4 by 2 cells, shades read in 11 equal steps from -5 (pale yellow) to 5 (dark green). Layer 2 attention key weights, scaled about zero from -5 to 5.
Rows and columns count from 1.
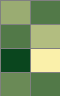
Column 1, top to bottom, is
-1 2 5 1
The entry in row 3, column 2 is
-5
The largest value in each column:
5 2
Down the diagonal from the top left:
-1 -2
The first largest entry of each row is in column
2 1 1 2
